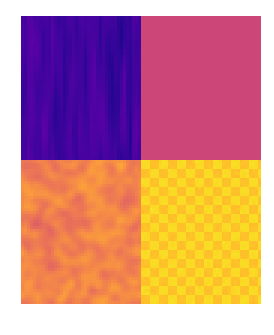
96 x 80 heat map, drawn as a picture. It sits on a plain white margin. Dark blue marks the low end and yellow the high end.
It is made of 2 by 2 panels. Panel 1,1: very low, streaked downward, faint in contrast. Panel 1,2: middling, flat. Panel 2,1: high, blotchy, faint in contrast. Panel 2,2: very high, checkered, faint in contrast.
